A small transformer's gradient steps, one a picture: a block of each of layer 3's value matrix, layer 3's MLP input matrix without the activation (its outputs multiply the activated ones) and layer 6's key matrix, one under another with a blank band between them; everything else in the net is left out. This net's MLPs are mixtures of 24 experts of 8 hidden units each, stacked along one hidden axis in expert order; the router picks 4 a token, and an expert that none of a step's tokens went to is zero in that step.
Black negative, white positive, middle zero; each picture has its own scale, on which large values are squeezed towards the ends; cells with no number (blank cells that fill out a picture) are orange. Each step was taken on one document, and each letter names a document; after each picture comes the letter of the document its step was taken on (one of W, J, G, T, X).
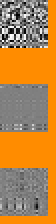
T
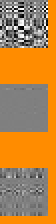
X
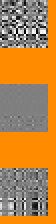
T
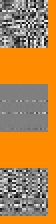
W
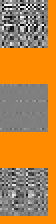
W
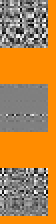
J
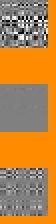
X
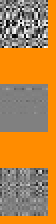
X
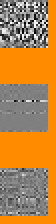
J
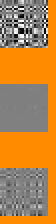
X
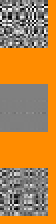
W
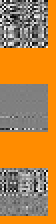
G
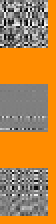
G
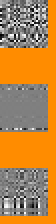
T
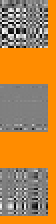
T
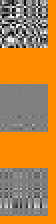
T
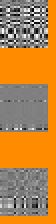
T
